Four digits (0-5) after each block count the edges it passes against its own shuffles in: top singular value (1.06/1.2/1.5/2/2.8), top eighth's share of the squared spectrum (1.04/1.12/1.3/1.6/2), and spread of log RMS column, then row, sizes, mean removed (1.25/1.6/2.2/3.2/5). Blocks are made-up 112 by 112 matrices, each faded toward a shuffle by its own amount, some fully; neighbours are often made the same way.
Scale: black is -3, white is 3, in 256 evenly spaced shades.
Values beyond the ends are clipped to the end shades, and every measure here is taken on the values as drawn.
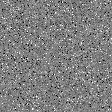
0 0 0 0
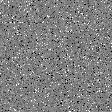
1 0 0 1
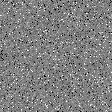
0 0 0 0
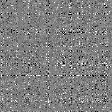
2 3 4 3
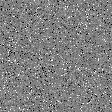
0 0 0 0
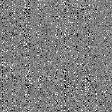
2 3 3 3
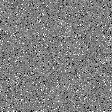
1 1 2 0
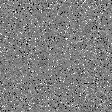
1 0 1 1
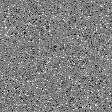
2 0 0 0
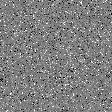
2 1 0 0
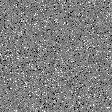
2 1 0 0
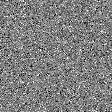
0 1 0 1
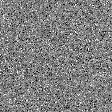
0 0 0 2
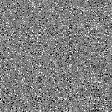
4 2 2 1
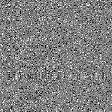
4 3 2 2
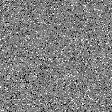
3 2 0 1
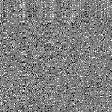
4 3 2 2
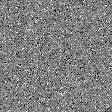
0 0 0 0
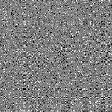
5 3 2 2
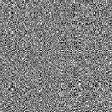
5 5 3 3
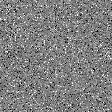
3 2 0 0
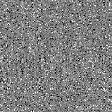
4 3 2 2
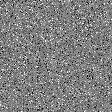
1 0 0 0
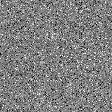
3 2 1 0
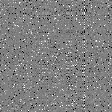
4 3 2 1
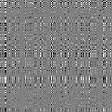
5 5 4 4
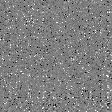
3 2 1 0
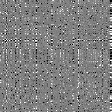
5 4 3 3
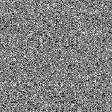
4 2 1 1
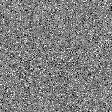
3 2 0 0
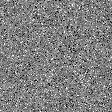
0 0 0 0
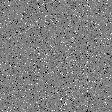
1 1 1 0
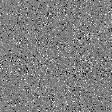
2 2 2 2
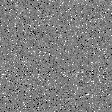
1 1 1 1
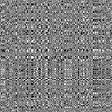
5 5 4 4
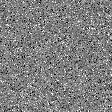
2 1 0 0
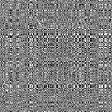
5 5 4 4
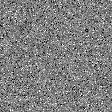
2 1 0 0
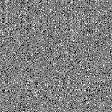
4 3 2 2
